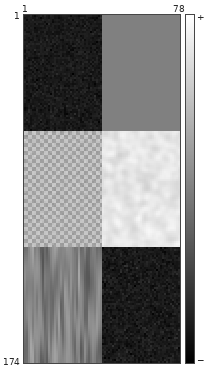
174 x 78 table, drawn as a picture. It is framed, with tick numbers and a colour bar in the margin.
It is made of 3 by 2 panels. Panel 1,1: very low, fine-grained, faint in contrast. Panel 1,2: middling, flat. Panel 2,1: high, checkered. Panel 2,2: very high, blotchy, faint in contrast. Panel 3,1: middling, streaked downward. Panel 3,2: very low, fine-grained, faint in contrast.
